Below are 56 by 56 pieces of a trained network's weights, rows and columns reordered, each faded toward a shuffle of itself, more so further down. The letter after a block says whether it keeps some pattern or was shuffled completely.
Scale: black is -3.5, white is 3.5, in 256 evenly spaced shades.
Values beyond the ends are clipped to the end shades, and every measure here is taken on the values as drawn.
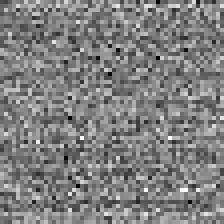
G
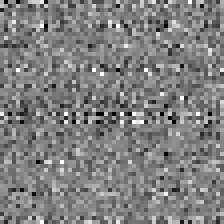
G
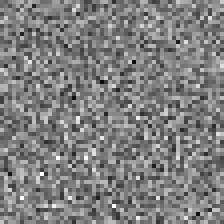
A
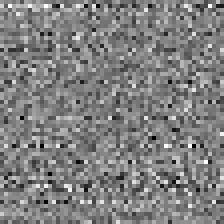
G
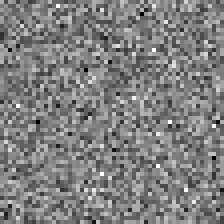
A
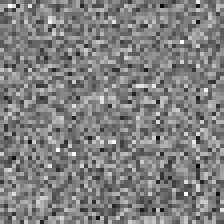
G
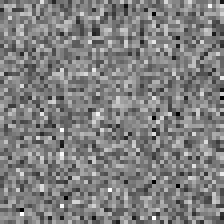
G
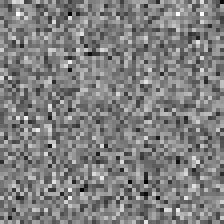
G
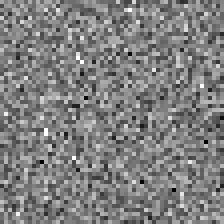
A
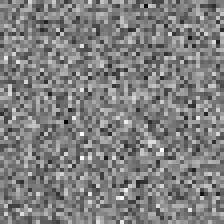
A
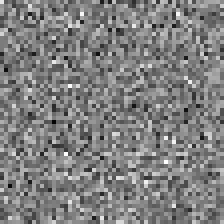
G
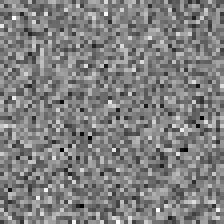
A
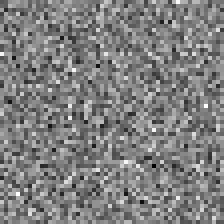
A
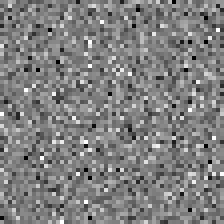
A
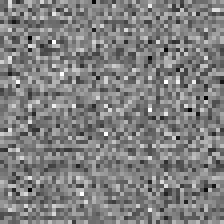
G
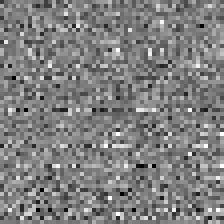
G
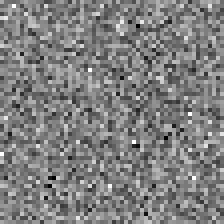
A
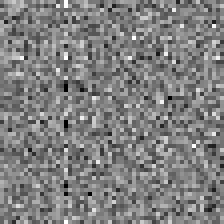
G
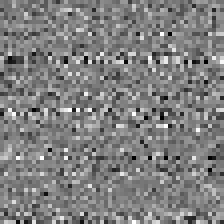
G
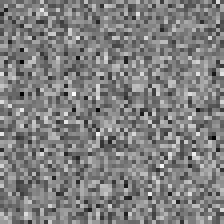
G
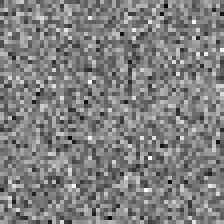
A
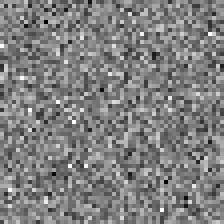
A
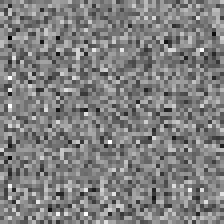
G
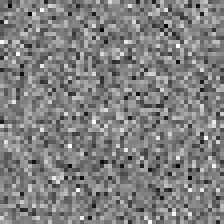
A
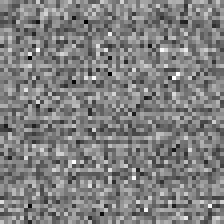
G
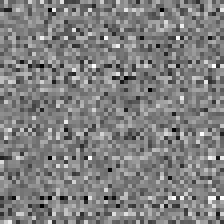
G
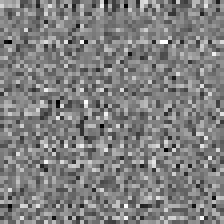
G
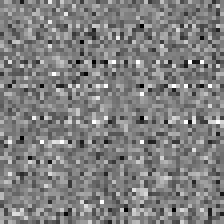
G
